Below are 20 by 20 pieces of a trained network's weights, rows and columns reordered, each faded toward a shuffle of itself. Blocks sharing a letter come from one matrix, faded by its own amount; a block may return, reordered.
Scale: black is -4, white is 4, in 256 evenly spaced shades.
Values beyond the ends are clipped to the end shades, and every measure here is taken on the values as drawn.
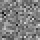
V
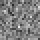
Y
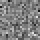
V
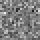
V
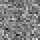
V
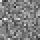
Y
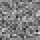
V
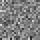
V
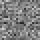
V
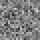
V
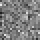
Y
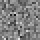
V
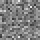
Y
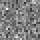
Y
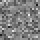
Y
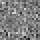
V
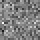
Y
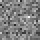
V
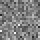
Y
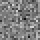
V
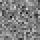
V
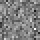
Y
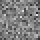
Y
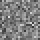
V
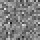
Y
